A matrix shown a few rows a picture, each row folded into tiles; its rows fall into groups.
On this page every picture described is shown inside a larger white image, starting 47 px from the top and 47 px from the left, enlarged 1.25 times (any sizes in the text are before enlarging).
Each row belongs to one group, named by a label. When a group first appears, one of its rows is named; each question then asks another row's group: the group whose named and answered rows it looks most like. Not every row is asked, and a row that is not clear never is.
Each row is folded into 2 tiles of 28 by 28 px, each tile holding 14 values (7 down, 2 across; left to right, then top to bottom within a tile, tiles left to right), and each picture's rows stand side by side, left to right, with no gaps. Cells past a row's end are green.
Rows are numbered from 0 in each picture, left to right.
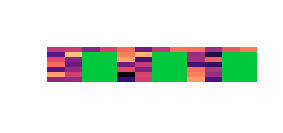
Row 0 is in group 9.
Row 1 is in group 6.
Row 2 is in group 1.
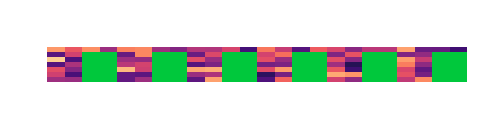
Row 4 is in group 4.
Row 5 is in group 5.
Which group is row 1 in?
6
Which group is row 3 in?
6
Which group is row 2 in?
6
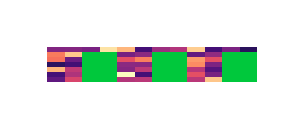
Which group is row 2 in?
5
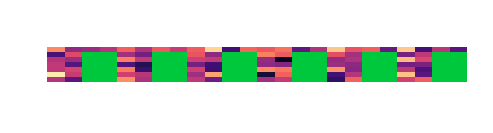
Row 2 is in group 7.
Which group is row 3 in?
6
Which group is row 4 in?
6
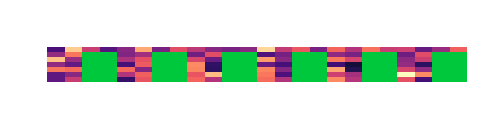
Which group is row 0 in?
6
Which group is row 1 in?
7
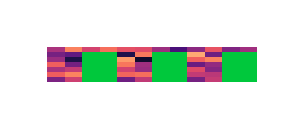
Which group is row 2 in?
7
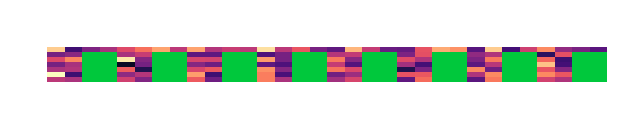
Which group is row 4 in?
6
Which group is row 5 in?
9
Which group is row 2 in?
1
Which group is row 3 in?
1
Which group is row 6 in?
7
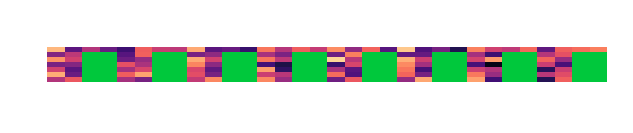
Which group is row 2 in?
5
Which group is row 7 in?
9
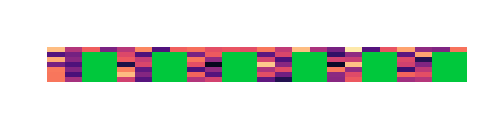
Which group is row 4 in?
7
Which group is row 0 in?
1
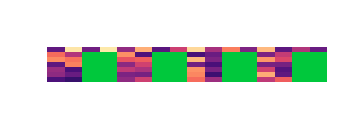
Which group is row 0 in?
7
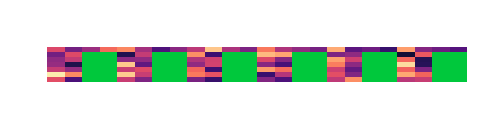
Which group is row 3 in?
6
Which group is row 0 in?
4
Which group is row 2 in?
7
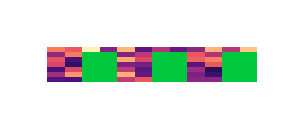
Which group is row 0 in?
9
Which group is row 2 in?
7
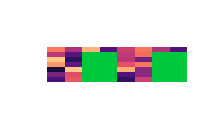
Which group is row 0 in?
9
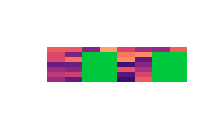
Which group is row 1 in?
6
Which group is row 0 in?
7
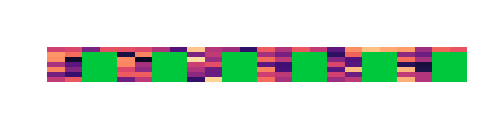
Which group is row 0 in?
6
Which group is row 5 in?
1
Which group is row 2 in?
5
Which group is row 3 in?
1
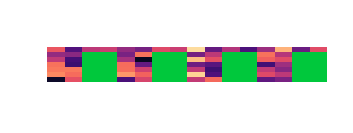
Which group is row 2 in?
5
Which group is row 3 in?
7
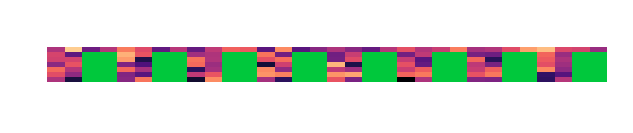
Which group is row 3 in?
7
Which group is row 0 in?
7
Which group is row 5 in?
9
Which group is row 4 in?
4
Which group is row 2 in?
9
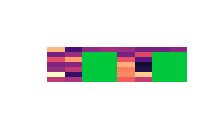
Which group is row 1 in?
4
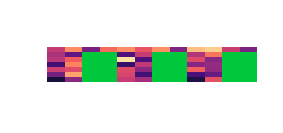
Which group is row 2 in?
6
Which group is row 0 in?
7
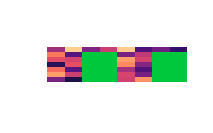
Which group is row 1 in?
5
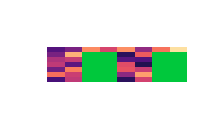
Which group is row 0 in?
9
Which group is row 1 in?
9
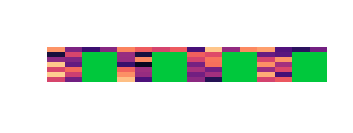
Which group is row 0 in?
4
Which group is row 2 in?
7
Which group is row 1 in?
1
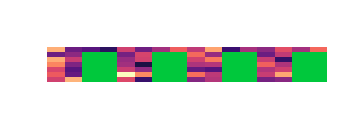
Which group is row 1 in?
4
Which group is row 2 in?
7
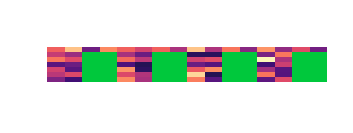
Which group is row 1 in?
1
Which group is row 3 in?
5
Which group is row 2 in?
1
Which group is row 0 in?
7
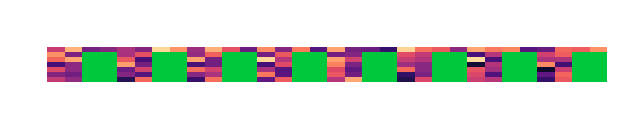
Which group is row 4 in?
5
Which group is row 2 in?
6
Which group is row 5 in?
6
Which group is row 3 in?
5
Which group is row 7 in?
9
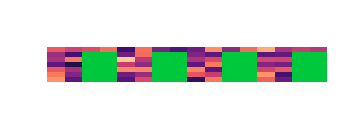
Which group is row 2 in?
7
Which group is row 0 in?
1
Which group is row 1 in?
6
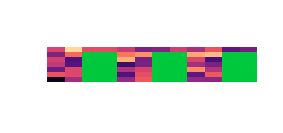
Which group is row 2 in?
6
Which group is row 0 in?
9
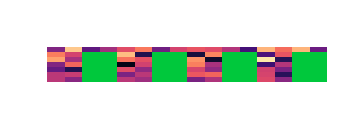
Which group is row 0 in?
7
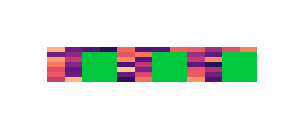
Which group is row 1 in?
6
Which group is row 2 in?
1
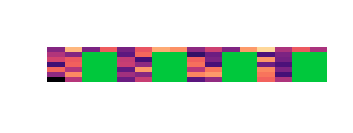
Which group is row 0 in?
7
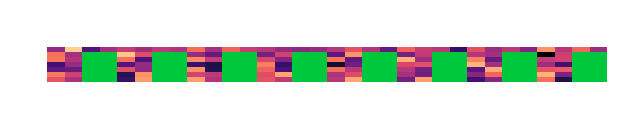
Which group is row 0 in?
7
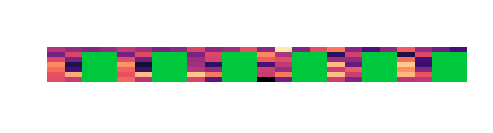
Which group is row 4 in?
4
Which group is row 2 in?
4
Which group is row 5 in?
4
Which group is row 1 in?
4
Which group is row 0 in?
4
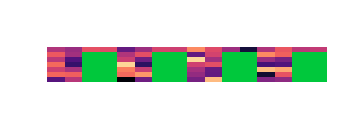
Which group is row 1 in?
9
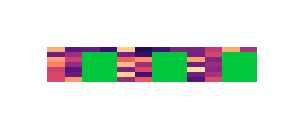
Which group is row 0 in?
5
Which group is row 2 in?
6
